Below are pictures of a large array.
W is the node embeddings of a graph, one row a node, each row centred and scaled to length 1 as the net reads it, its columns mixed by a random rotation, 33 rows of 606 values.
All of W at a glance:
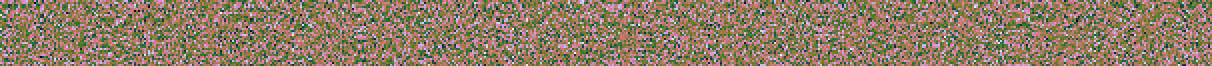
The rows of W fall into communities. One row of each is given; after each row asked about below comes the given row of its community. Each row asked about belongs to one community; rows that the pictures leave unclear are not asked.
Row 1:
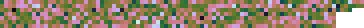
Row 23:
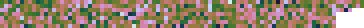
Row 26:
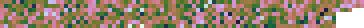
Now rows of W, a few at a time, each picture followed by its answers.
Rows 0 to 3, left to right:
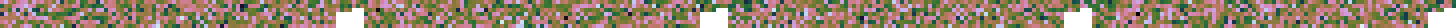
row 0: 1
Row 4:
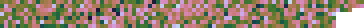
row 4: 23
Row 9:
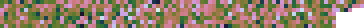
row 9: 23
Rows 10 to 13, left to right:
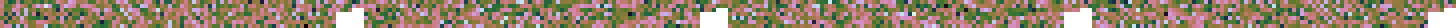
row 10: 23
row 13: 26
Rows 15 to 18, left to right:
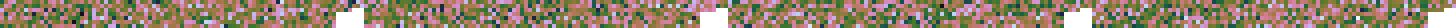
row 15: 23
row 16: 26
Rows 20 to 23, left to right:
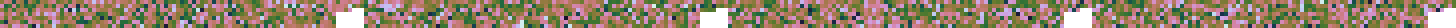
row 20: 26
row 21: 1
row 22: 23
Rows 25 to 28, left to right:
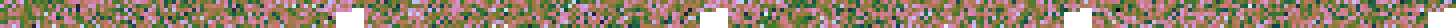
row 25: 26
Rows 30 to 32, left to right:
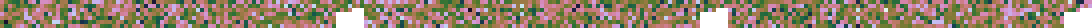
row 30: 26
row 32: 23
